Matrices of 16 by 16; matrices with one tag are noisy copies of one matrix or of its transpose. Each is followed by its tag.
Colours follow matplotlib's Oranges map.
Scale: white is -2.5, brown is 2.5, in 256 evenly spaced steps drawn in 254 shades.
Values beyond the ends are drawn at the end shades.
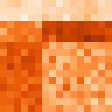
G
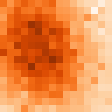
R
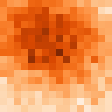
R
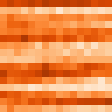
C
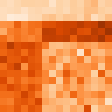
G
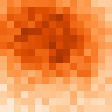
R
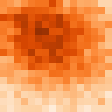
R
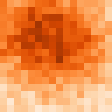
R
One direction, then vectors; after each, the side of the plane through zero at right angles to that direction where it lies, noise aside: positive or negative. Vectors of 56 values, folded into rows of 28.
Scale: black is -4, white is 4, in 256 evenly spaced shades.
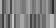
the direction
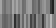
positive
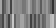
positive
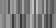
negative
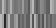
negative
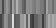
positive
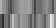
positive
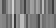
positive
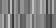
negative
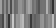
positive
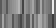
negative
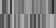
positive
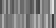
negative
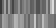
negative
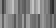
positive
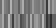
negative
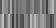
negative
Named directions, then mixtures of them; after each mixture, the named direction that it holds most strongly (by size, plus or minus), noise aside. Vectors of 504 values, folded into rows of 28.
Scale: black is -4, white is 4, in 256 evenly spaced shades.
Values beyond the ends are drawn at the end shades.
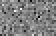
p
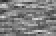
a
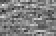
a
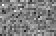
p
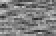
a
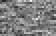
a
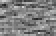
a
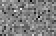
p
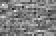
a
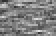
a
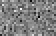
p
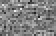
p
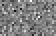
p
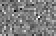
p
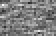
a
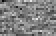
a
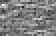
a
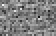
p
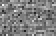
p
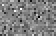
p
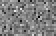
p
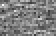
a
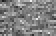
a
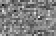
p
